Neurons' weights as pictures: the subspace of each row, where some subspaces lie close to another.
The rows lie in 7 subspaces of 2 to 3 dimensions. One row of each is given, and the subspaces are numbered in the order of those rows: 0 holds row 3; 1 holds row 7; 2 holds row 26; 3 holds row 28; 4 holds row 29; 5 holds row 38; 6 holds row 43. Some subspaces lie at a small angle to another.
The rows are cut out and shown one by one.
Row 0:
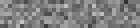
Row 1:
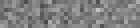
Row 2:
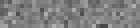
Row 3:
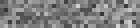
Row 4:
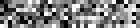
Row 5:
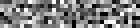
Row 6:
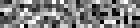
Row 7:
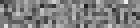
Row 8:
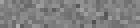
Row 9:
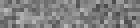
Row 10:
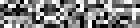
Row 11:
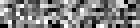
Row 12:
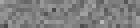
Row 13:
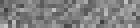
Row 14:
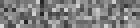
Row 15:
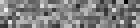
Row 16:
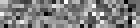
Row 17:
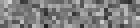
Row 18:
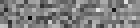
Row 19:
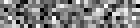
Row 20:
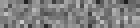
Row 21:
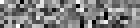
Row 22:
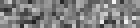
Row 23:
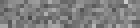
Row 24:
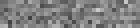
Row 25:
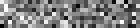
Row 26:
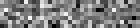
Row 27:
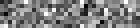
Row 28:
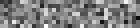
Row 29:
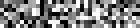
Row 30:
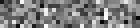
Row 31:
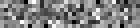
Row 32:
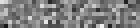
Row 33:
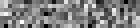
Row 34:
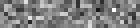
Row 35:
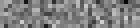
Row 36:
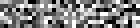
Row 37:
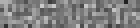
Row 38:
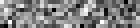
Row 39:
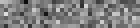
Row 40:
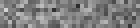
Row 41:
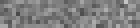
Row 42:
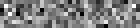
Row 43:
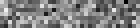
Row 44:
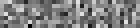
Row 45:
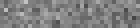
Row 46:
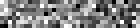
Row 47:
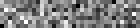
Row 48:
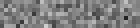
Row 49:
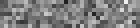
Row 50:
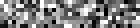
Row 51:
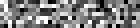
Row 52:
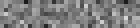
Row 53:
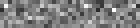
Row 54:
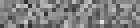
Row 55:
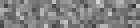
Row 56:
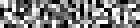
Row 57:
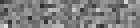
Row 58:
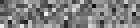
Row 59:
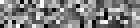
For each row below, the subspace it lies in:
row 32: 1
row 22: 0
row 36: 0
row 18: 2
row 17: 3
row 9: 0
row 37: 1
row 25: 4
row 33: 6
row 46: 6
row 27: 5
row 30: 3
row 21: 3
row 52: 6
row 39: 5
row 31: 0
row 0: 4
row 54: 4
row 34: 2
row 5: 0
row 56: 1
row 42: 1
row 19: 3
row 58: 4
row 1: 1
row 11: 2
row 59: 3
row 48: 4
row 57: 1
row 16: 0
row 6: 0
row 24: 2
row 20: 6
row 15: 6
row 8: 3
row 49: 0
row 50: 3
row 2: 1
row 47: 4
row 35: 6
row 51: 2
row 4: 4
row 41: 2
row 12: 5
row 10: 3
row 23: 2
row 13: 5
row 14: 4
